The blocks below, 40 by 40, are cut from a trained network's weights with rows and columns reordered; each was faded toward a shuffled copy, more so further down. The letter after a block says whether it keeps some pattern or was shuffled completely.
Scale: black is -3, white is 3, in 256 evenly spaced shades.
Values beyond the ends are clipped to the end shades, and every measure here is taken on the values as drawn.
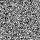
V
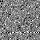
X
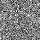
X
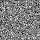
V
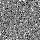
V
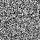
V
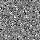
X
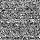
X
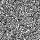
V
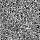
V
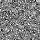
X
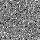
V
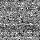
X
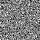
X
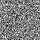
X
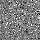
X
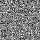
X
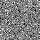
V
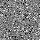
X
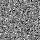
V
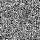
V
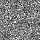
V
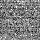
X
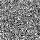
V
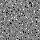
V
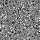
V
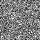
V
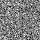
V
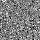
X
